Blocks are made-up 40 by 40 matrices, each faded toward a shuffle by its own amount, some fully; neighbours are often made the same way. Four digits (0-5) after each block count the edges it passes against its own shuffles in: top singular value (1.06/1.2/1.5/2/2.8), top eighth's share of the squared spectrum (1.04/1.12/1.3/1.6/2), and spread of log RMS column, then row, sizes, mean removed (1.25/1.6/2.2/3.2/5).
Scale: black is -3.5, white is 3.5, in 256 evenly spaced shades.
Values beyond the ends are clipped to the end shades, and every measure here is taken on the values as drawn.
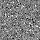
0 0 0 0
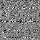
2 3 0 3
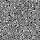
2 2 0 0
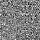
3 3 1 1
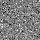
0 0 0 0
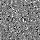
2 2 1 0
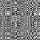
4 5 3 3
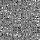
3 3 1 1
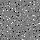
2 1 0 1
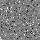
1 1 0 0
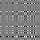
5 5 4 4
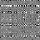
4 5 2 3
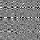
4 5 2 3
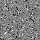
0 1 0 0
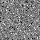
0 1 0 0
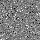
0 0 0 0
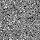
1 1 0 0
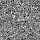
0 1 0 0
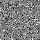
0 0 0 0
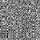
3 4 2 1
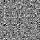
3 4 2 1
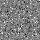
0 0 0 0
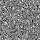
0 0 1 0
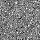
0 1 0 0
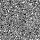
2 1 0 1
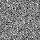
2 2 0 0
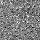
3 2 0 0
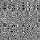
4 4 2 2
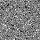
1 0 0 0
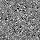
0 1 0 0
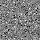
1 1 0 0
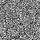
2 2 0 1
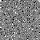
2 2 0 0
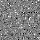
2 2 1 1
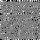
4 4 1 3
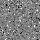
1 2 0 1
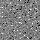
2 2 0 1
